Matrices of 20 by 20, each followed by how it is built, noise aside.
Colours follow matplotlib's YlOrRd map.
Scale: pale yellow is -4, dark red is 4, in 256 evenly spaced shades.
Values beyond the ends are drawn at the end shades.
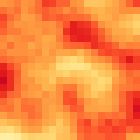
smooth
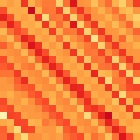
Toeplitz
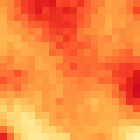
smooth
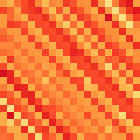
Toeplitz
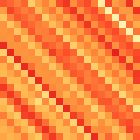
Toeplitz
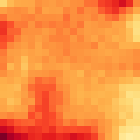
smooth
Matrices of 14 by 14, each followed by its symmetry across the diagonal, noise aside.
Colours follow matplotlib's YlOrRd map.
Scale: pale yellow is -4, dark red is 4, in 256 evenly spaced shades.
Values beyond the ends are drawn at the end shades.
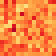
neither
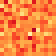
antisymmetric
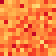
symmetric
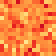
antisymmetric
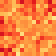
symmetric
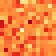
antisymmetric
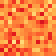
antisymmetric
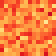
neither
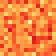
neither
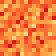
symmetric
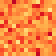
neither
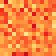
antisymmetric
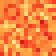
symmetric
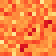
symmetric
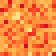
symmetric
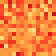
neither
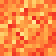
symmetric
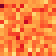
neither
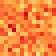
neither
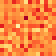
antisymmetric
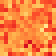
antisymmetric
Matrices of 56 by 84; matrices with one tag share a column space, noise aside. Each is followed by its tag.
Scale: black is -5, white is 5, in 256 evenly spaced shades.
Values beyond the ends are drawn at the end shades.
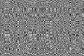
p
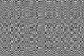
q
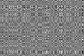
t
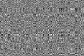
p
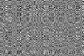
t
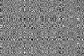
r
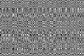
p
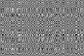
p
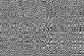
q
